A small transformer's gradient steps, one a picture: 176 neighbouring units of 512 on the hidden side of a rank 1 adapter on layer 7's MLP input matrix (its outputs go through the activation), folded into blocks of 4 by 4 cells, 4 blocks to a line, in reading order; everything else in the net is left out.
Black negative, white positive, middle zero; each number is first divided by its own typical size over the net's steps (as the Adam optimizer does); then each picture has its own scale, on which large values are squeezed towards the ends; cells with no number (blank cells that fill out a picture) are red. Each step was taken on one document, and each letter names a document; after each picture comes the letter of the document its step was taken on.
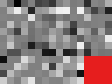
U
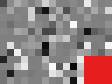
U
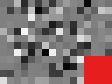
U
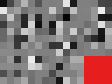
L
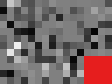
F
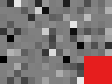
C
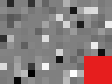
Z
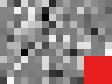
U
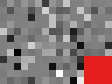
C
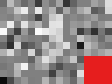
U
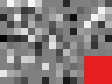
F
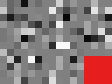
L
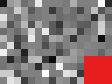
F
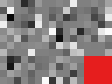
L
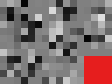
L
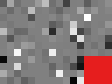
C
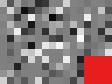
U
